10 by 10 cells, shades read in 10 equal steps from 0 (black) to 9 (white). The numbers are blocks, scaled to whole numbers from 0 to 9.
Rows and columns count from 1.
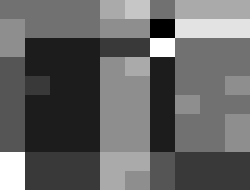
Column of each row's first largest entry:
6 8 7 6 5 5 5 5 1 1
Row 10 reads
9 2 2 2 6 5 3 2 2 2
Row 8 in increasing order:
1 1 1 1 3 4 4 5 5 5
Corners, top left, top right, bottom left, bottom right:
4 6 9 2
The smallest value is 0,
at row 2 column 7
